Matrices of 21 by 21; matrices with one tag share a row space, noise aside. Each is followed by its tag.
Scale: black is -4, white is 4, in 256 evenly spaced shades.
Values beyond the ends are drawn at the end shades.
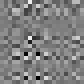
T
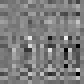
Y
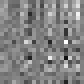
Y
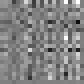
Y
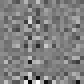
T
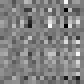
Y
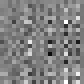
Y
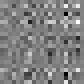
Y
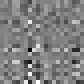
T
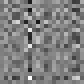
T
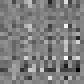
Y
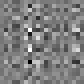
T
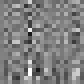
T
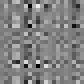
T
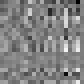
Y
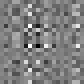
T
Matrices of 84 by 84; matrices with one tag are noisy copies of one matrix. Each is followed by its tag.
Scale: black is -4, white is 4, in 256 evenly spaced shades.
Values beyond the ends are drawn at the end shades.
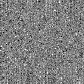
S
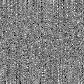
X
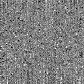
S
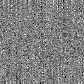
X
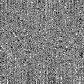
S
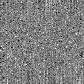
S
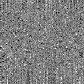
S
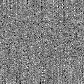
X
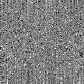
S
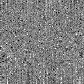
S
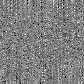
X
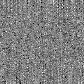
X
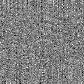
X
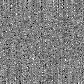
X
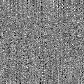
X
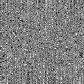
S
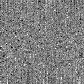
S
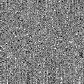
S
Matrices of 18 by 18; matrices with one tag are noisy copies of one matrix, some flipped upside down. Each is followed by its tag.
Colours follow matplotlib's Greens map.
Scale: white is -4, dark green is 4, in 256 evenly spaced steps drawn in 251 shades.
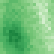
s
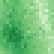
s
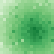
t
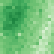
s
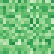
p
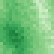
s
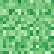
p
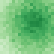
t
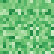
p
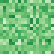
p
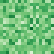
p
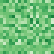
p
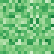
p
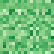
p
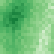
s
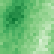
s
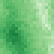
s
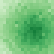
t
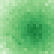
t
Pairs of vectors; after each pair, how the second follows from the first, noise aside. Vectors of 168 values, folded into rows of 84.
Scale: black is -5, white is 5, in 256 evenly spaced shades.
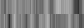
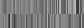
sign-scrambled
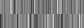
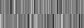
negated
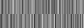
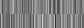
sign-scrambled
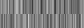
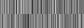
sign-scrambled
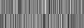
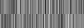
sign-scrambled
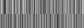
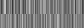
negated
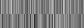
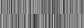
sign-scrambled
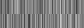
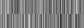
negated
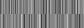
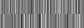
negated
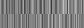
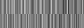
negated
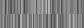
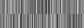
negated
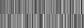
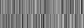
sign-scrambled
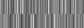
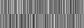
sign-scrambled
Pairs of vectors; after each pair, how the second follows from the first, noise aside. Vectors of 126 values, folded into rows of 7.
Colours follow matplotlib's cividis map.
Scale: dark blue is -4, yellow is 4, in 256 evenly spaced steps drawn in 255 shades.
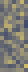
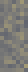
shrunk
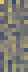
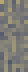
shrunk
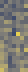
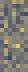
shuffled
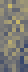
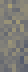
shrunk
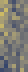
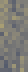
shrunk
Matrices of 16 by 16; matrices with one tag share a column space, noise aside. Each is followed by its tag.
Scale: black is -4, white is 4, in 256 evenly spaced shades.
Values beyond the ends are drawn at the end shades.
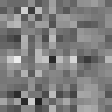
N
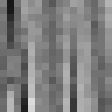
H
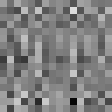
N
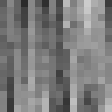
H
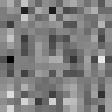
N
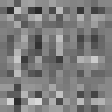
N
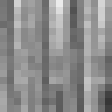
H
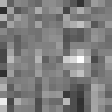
N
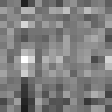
N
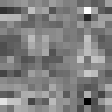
N
